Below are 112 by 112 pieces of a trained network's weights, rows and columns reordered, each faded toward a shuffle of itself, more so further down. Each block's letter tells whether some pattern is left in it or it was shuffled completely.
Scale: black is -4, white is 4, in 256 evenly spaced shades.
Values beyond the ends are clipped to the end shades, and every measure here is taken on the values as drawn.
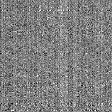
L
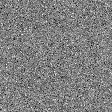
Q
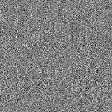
L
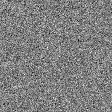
Q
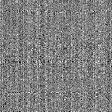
L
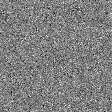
Q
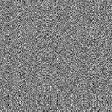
L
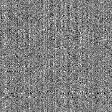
L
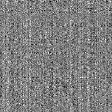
L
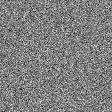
Q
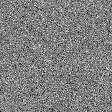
Q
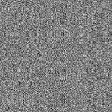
L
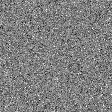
Q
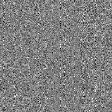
L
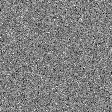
Q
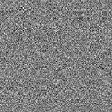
L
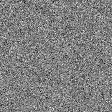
Q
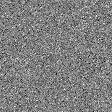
Q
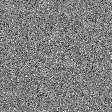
Q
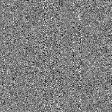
L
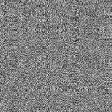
L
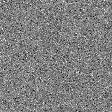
Q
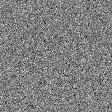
Q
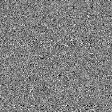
L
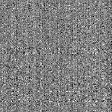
L
